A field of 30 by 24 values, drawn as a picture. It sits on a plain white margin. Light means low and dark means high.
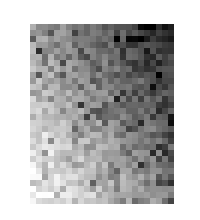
Ninth with the lowest average: bottom left. Slope: up to the top right. Ninth with the highest average: top right. Stripes: none. Mirror symmetry: none. Grain: fine.
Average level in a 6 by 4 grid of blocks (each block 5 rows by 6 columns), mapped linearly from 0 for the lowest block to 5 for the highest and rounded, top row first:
2345
2334
1234
1234
0123
0123
